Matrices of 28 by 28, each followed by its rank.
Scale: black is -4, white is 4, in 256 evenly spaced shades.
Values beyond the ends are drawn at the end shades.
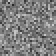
full rank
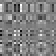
two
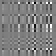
one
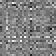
five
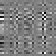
two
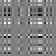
one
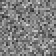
full rank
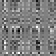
two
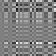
one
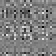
three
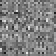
five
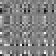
two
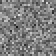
full rank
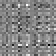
three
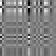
one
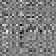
three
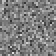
full rank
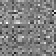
five
